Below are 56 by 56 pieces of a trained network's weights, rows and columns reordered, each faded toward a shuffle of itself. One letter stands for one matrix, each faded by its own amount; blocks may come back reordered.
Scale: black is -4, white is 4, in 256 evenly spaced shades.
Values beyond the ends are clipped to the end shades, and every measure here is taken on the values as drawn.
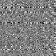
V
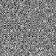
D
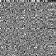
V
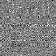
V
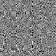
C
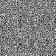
D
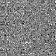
D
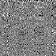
C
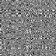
V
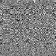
V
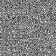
D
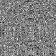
D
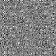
D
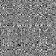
V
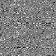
V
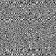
V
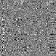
C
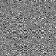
V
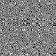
C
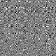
C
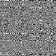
V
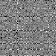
C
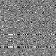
V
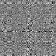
C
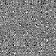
D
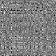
C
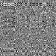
V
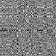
C
